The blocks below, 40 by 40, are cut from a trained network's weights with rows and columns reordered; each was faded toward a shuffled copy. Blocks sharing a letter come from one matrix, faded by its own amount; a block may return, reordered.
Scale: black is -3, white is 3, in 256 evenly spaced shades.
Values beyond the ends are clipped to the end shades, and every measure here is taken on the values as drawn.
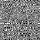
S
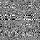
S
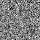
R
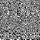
S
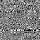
S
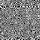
S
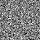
R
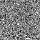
R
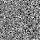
R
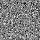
R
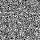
R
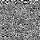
S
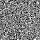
R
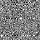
S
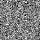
R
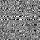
S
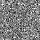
R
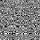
S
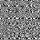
S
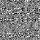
S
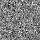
R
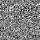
S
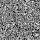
R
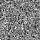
R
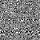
S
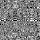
S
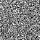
R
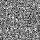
R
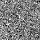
R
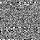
S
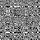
S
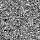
R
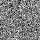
R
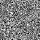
R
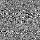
S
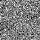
R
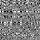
S
